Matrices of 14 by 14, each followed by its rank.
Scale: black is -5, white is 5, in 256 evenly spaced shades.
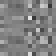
three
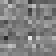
three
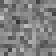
full rank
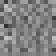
three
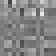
three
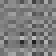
two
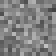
full rank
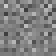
three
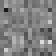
three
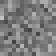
full rank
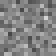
full rank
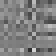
two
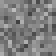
full rank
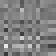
two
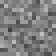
full rank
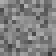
full rank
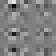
two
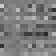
three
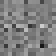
three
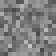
full rank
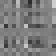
two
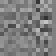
three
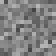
full rank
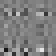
two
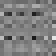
two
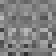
two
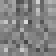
three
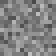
full rank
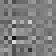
two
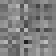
two
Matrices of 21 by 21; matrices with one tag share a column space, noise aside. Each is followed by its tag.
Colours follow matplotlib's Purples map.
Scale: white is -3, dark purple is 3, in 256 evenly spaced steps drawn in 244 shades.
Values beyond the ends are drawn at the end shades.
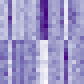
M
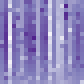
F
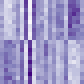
M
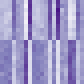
M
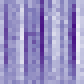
F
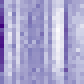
F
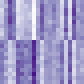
M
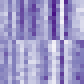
M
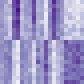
M
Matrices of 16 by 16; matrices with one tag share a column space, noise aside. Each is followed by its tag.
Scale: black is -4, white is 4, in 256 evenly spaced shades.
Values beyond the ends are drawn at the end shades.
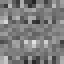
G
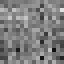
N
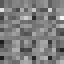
N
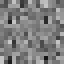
G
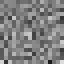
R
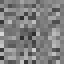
R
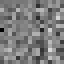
N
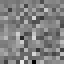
R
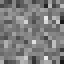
G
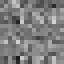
G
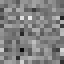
N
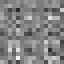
N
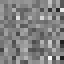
N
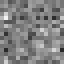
N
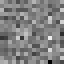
R
